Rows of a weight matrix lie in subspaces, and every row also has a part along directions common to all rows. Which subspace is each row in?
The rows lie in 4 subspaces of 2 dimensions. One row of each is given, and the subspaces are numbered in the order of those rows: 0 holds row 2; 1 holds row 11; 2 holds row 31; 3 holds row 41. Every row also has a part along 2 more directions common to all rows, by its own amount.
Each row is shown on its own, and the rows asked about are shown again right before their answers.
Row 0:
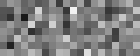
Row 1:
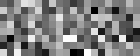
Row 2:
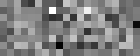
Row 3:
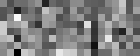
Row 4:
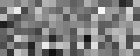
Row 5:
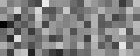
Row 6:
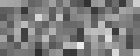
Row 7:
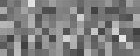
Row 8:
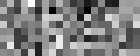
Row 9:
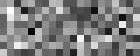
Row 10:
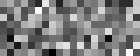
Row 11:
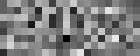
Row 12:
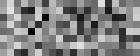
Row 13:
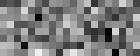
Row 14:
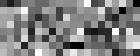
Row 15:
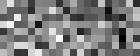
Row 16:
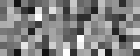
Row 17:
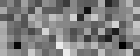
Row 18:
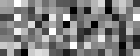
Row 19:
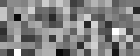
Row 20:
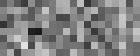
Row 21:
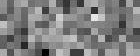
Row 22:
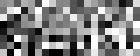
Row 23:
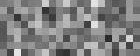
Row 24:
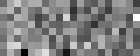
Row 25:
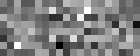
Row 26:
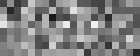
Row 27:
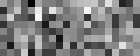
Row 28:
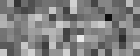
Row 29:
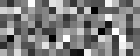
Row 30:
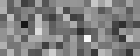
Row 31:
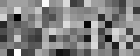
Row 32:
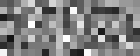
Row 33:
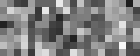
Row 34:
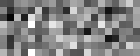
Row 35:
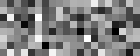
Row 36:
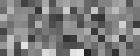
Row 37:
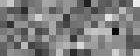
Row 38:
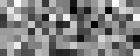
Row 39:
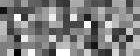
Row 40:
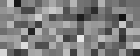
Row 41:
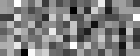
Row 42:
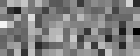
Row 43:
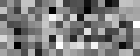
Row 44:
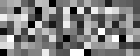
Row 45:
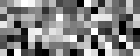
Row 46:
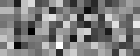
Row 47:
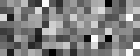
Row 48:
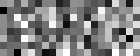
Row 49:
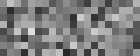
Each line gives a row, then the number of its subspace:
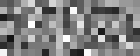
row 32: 1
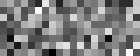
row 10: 2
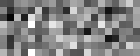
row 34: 1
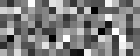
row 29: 1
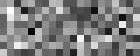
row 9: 3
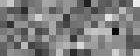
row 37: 0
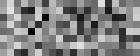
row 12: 3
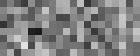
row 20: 1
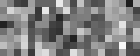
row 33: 1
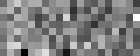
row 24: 3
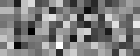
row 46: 0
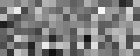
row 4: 2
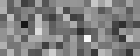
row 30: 2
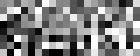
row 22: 2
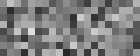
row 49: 0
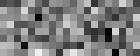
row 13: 0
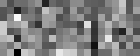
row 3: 2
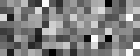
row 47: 2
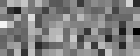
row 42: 1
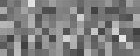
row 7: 1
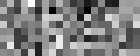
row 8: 0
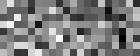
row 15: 3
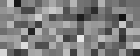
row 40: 3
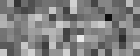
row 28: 3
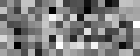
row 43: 0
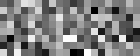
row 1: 1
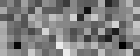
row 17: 0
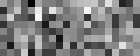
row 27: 0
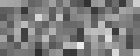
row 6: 0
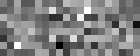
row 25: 0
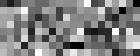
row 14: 0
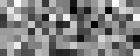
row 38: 3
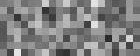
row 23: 2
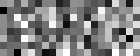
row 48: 2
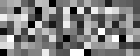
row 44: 1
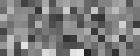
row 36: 1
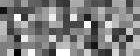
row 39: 2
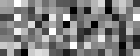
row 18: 3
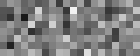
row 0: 1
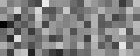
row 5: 2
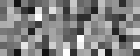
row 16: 3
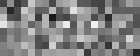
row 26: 3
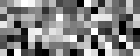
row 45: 1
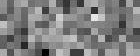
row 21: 1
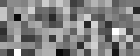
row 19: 2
